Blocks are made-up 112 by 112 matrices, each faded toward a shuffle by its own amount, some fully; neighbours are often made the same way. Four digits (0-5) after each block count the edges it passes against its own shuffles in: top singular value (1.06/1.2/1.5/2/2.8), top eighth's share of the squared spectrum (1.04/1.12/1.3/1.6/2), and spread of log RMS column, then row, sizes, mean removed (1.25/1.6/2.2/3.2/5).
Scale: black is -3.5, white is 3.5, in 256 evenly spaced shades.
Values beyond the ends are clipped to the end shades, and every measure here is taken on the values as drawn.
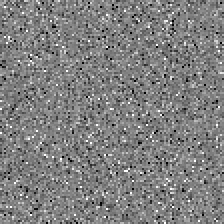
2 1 1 0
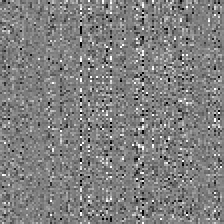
4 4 4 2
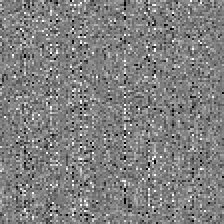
4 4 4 1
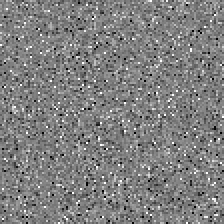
1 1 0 0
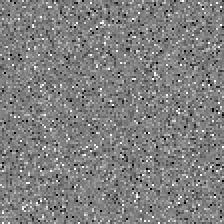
0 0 0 0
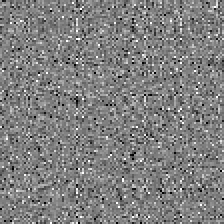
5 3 2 2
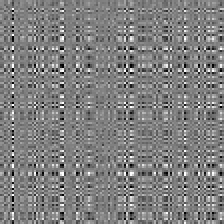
5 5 5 5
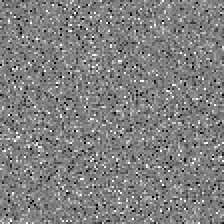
0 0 0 0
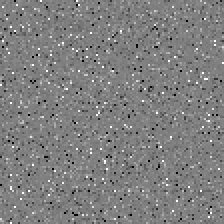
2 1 0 0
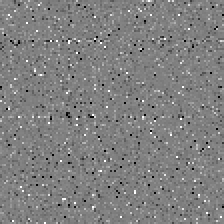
3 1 0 0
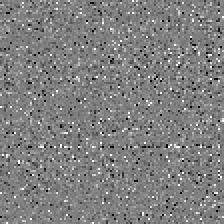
4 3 1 2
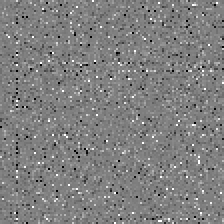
3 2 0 1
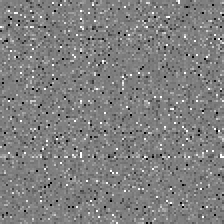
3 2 0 1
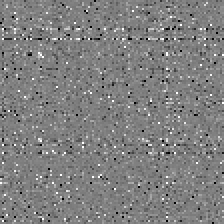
4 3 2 2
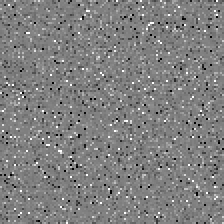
2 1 0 1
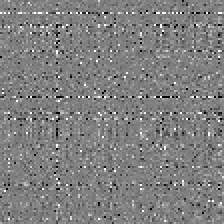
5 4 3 3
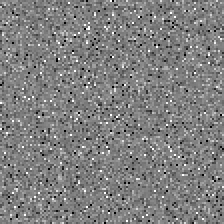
0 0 0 0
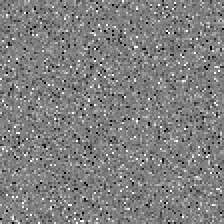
0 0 0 0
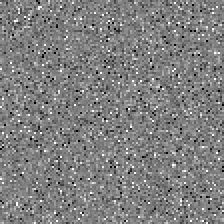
0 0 0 0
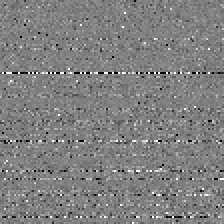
4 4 0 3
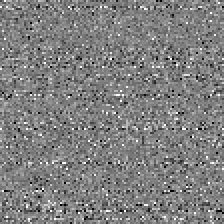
1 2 0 3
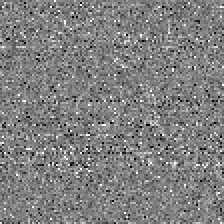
1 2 0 3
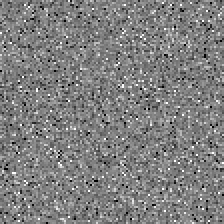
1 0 0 0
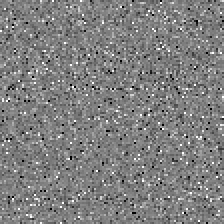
1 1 0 1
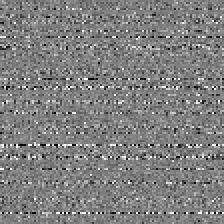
4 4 0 4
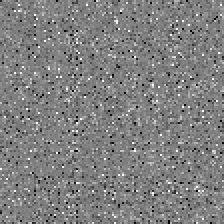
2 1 1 2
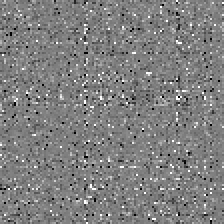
2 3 2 2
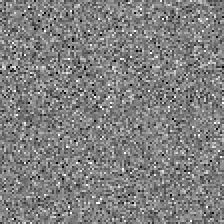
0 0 0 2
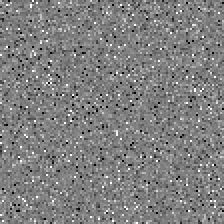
2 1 0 0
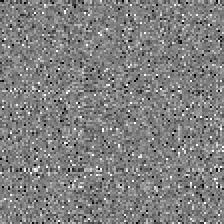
4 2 1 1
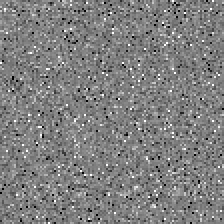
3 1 0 0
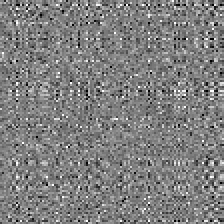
5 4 3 4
